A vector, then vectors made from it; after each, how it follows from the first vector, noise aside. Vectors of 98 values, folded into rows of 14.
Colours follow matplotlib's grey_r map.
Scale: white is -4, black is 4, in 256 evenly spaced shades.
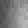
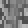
sign-scrambled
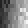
scaled up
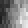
scaled up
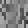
sign-scrambled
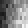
scaled up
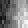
scaled up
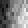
scaled up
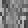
sign-scrambled
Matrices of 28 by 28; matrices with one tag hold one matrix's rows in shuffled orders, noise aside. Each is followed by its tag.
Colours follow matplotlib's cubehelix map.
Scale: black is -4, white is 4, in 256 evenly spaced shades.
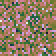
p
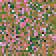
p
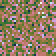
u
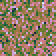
u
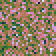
u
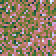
u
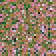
u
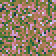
u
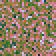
u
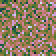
u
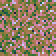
u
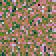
u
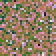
u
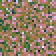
u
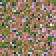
u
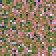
u
